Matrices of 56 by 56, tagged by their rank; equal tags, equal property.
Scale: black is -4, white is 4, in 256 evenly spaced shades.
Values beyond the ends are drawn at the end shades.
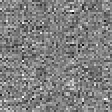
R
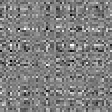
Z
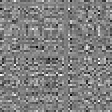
Z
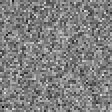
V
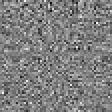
R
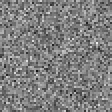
V
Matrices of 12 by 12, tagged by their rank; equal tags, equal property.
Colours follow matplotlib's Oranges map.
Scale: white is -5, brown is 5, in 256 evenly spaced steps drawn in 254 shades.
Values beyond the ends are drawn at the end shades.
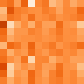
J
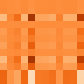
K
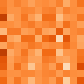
J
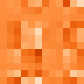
J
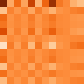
K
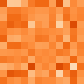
J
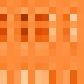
K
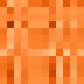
J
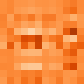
J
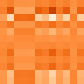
K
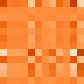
K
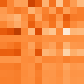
J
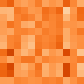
J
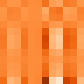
K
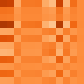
K
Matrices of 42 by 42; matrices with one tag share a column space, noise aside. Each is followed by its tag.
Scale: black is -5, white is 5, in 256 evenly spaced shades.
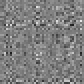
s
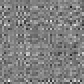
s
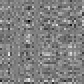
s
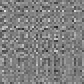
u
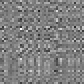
u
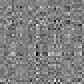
s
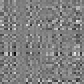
s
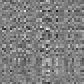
u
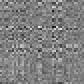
u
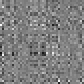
s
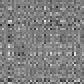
s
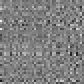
s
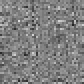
s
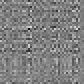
u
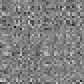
s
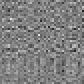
u
